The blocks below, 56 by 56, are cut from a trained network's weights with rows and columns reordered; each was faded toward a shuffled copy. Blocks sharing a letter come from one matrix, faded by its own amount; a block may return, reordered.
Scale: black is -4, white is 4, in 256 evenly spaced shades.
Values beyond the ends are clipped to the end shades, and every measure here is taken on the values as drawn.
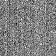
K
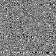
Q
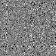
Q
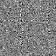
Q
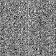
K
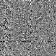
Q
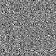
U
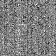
K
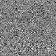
U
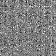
K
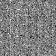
K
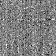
K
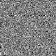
U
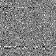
Q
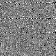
Q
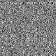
U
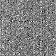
K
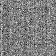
K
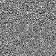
U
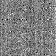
K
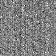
K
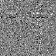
Q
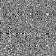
Q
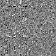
Q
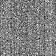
K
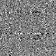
Q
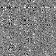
Q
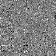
Q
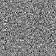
U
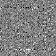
Q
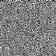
U
